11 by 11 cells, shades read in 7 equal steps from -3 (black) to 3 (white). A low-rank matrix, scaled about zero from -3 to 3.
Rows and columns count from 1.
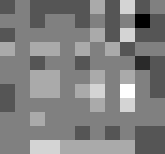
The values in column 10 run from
-3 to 0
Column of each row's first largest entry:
9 1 9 1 1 3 9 9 3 1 3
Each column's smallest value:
-1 0 -1 -1 -1 -1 0 -1 -1 -3 -1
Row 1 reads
-1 0 -1 -1 -1 -1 1 -1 2 -1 0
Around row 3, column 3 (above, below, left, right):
-1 1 0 0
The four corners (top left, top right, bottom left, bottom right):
-1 0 0 -1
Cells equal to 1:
21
